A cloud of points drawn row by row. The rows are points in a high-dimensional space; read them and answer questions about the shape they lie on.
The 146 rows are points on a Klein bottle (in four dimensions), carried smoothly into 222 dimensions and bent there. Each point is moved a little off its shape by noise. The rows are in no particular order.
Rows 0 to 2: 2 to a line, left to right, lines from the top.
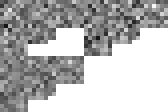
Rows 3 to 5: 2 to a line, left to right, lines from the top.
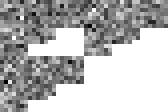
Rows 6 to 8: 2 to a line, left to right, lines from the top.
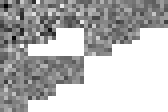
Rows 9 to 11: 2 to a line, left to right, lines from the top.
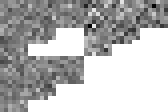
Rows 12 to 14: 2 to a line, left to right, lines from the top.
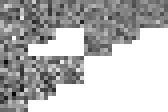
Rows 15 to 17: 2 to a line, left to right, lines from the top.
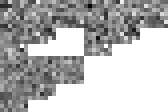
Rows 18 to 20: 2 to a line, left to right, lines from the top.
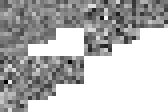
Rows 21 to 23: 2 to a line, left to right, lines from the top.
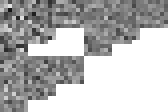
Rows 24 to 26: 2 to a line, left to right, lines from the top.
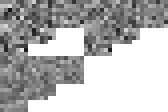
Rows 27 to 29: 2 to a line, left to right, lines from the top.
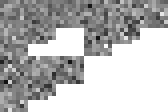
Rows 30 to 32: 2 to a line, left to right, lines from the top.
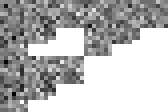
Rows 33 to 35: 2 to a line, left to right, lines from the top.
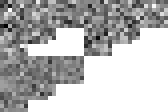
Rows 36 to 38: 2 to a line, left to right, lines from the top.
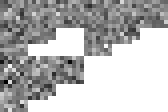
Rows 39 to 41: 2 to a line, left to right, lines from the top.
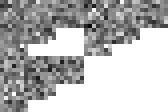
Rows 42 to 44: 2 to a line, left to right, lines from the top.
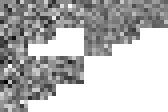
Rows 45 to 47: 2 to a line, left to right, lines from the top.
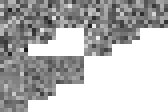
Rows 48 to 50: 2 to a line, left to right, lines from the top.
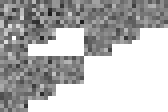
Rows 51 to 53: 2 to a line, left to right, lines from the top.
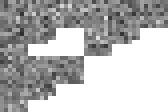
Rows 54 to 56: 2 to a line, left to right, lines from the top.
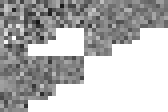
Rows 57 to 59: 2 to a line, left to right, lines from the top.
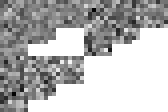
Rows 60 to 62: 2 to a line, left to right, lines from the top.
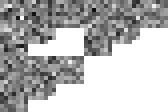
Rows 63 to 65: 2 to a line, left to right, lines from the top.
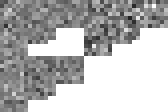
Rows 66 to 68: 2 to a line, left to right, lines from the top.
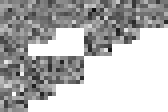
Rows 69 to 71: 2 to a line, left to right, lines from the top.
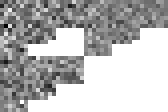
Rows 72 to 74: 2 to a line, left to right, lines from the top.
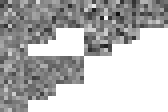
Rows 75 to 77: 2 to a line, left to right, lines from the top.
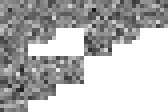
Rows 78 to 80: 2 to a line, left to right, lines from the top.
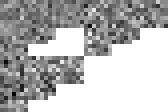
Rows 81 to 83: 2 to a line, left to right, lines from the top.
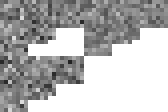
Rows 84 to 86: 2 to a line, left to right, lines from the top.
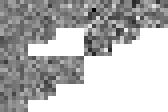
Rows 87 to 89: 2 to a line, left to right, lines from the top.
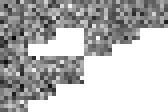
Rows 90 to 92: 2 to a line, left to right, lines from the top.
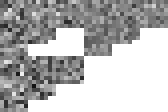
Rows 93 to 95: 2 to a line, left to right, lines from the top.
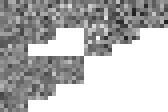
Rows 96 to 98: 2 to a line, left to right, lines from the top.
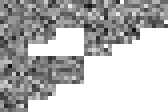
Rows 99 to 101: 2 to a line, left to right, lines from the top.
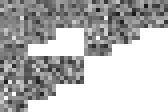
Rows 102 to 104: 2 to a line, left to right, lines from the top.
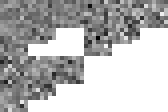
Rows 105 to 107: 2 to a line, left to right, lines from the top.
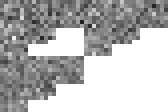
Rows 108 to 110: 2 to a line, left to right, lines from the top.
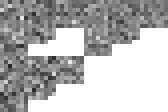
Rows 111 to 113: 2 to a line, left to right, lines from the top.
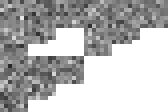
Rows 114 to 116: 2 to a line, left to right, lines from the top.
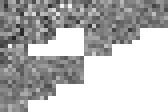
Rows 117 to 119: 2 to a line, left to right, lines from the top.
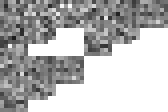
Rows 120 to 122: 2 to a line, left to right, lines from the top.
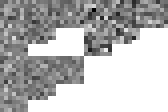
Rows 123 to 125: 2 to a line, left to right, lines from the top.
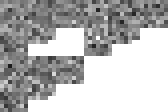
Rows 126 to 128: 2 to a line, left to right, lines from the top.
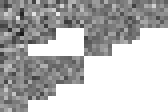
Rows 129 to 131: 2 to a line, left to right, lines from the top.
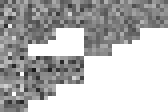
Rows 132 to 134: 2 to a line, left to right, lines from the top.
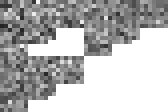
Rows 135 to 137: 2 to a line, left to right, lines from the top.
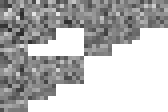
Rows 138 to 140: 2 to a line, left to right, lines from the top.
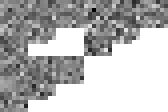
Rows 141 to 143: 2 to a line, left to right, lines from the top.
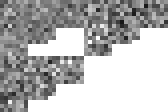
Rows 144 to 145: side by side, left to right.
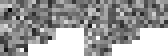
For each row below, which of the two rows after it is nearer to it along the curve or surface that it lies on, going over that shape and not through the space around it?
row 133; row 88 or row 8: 8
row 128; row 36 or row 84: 36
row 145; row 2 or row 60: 60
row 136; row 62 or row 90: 90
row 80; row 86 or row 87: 87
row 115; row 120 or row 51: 120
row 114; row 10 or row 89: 89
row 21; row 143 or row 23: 23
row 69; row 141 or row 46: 46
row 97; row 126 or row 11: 126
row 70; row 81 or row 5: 81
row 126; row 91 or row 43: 91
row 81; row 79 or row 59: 79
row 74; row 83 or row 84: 83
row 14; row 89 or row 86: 89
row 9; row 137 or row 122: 137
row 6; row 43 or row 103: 103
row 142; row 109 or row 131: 131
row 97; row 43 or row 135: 135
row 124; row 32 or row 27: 27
